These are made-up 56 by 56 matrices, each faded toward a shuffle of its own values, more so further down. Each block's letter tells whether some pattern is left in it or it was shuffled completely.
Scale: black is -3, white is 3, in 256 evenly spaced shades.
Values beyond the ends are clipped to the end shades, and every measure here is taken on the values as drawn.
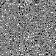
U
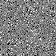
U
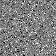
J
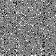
U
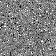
J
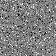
J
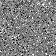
J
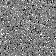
J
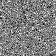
J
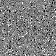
U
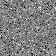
J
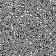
J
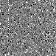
U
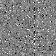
U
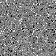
U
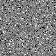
U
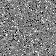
J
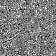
J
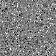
U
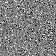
J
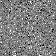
U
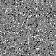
U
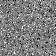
J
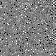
U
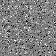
U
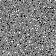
J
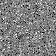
U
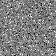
J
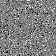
J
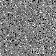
U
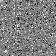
U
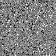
U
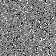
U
